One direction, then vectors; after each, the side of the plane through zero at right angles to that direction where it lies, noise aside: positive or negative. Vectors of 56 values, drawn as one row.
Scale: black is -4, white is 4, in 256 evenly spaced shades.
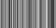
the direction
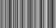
positive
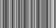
negative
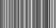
negative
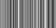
positive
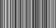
negative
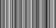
negative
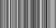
negative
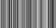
positive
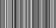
negative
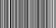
negative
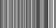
negative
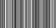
negative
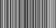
negative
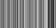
positive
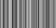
negative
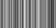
positive
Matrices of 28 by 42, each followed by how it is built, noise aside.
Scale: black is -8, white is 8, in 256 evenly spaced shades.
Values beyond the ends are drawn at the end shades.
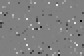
sparse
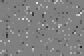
sparse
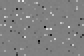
sparse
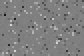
sparse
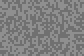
noise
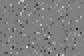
sparse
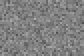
noise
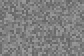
noise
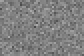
noise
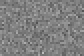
noise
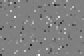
sparse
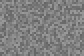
noise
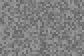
noise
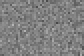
noise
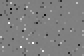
sparse
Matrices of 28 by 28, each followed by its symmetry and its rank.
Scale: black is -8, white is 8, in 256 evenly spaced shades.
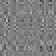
neither, rank three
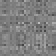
neither, rank three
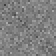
symmetric, full rank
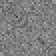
symmetric, full rank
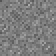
symmetric, full rank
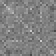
symmetric, rank five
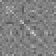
symmetric, rank five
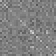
symmetric, rank five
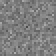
symmetric, full rank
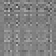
neither, rank three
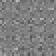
neither, rank five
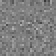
neither, rank five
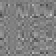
neither, rank three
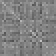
symmetric, rank five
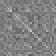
symmetric, rank five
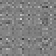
neither, rank three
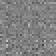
neither, rank five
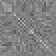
symmetric, rank five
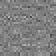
neither, rank five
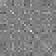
symmetric, rank five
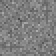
symmetric, full rank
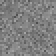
symmetric, full rank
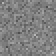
symmetric, full rank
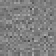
neither, rank five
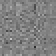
neither, rank five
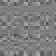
neither, rank three
